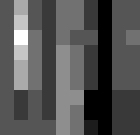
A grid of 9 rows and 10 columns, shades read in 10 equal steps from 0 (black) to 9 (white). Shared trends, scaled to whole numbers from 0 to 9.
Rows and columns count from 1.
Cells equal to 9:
1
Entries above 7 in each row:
0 0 1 0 0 0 0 0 0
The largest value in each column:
3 9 4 3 5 5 3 0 3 4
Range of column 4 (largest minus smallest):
1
